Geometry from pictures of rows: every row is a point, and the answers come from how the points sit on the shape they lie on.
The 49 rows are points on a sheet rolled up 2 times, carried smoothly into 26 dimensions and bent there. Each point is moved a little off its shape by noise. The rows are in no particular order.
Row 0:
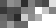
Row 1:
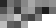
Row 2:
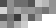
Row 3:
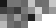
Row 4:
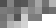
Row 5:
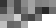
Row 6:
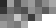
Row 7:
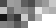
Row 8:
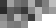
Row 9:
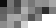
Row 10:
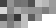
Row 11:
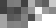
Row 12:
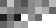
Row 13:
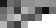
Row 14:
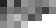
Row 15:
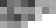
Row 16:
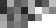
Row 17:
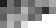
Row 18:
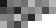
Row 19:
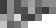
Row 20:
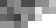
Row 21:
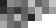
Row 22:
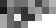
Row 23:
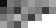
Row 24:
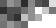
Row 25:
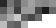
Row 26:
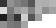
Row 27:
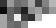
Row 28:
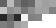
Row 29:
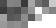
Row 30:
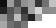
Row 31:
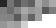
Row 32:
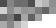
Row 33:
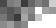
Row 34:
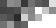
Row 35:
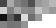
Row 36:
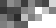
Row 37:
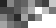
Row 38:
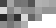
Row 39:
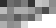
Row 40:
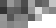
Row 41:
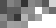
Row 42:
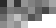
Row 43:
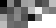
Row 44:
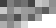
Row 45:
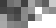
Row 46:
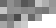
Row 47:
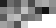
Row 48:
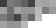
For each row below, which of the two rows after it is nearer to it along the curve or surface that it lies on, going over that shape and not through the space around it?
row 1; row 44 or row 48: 44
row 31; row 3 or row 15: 15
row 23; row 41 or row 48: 41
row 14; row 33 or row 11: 11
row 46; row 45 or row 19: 45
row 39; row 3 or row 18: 18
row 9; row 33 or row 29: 29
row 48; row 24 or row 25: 24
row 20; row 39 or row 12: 39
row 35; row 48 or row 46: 46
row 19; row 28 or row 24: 24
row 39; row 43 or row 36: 36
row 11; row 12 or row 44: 44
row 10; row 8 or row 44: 44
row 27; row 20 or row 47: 47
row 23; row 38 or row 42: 42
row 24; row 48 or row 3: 3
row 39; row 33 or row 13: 33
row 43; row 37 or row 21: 37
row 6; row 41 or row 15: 41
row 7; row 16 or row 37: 37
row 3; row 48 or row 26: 48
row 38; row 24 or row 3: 24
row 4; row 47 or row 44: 44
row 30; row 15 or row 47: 47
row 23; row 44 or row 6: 6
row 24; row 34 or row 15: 34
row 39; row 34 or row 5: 34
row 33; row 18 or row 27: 18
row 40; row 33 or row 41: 41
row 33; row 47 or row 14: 14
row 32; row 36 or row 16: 36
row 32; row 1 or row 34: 34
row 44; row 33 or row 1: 33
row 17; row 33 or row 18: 18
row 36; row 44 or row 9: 44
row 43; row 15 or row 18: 18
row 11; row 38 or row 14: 14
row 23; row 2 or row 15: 2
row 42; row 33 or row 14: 14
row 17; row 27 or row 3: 3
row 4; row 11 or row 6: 11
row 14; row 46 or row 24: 46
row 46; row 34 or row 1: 34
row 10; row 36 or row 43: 36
